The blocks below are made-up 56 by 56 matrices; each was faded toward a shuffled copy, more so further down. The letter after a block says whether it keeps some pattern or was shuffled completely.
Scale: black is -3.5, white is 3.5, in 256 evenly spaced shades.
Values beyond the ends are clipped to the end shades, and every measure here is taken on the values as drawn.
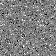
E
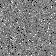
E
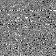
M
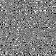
M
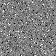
E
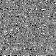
M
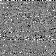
M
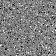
E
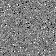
E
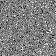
E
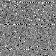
M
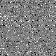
M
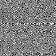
M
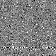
M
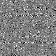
M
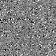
M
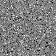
E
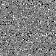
M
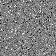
E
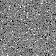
E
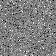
E
